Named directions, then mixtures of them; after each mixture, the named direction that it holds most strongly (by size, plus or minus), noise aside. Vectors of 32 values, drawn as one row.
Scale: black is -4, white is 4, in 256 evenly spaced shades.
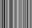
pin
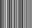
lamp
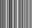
lamp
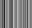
pin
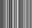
lamp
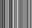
pin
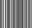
pin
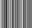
lamp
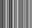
lamp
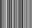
lamp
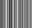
lamp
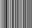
lamp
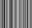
pin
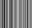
pin
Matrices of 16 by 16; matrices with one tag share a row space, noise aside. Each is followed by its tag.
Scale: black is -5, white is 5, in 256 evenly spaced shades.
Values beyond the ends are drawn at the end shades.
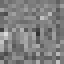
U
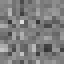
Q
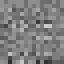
Q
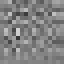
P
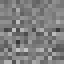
P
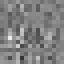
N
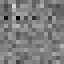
P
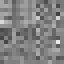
U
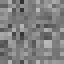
Q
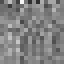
N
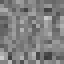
Q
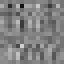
N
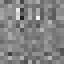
N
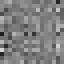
U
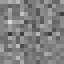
N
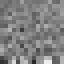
Q
